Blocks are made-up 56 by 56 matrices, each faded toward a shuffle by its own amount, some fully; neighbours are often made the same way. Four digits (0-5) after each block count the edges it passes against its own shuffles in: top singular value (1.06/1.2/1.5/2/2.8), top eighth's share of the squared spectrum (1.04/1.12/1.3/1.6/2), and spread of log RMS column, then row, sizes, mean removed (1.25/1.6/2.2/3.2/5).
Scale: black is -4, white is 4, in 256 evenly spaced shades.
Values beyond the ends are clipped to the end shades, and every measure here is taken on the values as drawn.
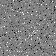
0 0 0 0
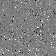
1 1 0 0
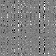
4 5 3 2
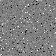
0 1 0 0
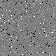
0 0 0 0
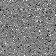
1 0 0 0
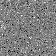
0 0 0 0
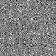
3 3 1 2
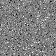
0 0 0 0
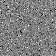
0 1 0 0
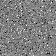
0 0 0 0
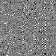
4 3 2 1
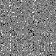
3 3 2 1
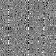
4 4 3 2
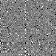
3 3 2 1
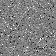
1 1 0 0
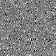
3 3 2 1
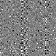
4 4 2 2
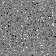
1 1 0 0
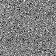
1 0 0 0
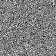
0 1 0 0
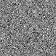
2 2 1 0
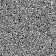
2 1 0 0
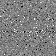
1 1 0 1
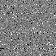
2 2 0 2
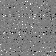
3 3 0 1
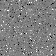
1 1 0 0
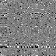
4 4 2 2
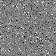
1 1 0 1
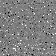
2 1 0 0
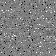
2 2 0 0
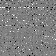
3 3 0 1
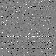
4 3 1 2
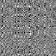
4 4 3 2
